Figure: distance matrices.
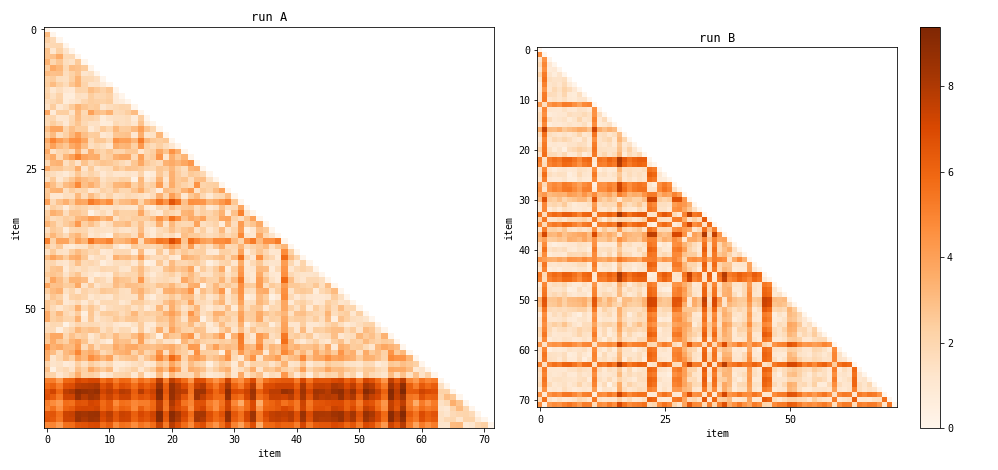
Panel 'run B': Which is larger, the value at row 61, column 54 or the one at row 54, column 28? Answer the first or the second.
the second
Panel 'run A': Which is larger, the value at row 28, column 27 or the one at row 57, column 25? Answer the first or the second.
the first
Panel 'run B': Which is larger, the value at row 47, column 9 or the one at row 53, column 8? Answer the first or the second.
the first
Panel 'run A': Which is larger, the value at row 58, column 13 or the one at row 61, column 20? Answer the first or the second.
the second
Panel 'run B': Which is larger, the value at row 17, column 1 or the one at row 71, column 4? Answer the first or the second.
the first
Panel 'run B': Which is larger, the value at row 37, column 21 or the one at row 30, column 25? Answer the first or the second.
the first
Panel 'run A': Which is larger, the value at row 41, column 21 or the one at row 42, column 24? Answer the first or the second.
the second
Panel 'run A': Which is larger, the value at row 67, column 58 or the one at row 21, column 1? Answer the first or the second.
the first
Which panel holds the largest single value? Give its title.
run A
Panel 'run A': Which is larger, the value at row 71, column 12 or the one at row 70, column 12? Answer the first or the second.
the second
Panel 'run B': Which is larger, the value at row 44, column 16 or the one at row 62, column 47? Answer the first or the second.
the first
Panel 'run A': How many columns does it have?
72
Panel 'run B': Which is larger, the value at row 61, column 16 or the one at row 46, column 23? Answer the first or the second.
the first
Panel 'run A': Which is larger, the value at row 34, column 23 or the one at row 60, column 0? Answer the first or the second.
the first
